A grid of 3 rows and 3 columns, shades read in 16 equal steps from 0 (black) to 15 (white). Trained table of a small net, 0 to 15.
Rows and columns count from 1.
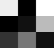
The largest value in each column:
14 7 15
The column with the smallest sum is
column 2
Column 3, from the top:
15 11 1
